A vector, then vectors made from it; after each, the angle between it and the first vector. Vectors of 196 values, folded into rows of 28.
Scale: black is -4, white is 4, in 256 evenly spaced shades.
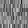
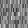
partly opposed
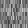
nearly opposite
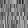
orthogonal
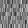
partly opposed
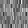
nearly opposite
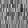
partly aligned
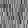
partly aligned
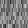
partly aligned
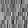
partly aligned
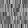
nearly opposite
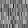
partly aligned
